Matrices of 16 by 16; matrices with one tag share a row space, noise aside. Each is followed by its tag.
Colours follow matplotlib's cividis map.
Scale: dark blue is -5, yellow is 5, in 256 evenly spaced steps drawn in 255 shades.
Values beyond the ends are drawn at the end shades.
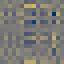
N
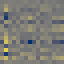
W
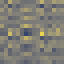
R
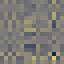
N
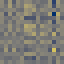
N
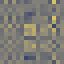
N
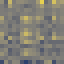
R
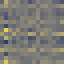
W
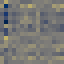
W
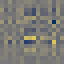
N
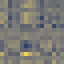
R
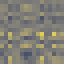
R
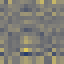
R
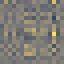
N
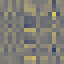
N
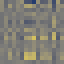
N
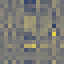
N
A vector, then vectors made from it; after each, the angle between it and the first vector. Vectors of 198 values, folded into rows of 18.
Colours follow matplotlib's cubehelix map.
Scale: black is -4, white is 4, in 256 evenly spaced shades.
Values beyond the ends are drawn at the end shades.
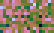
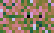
partly aligned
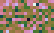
partly aligned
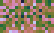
partly aligned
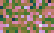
nearly opposite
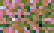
nearly parallel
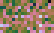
nearly opposite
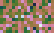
nearly opposite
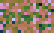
partly aligned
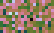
partly aligned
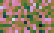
nearly parallel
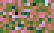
orthogonal
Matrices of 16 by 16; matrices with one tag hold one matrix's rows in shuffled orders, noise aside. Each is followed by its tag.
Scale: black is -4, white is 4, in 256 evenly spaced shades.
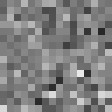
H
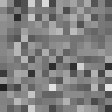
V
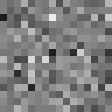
V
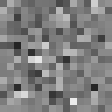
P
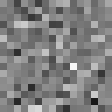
P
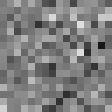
H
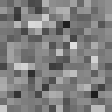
P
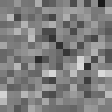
H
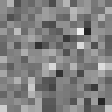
H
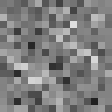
P
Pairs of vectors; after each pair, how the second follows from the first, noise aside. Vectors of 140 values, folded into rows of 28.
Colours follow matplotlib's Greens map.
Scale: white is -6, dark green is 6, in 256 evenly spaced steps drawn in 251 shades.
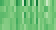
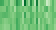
copied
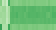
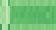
copied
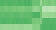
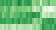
scaled up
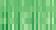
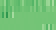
partly zeroed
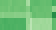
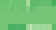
partly zeroed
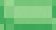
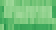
copied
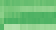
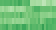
wrapped around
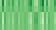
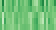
copied
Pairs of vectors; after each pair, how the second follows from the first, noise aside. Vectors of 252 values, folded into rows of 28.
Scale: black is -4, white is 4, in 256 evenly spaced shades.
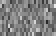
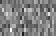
shuffled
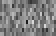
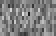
reversed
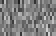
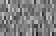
reversed
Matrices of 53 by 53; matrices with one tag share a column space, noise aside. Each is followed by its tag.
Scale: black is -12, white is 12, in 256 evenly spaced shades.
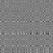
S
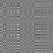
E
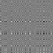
S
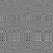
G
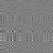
G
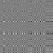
S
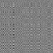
E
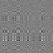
G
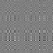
G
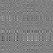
G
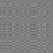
E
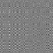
E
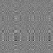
G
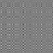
E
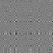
S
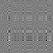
G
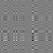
G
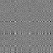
S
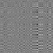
E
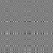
S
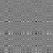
S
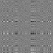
S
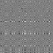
S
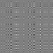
E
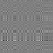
G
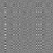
E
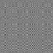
E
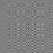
E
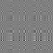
G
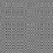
E
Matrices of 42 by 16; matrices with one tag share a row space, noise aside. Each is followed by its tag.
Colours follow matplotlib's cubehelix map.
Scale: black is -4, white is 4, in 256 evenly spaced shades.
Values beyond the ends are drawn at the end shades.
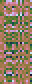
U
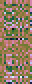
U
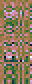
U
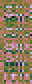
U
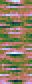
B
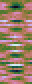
B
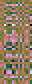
U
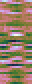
B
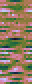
B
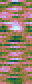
B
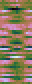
B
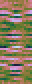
B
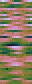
B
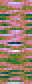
B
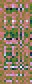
U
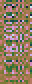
U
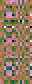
U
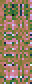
U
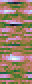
B
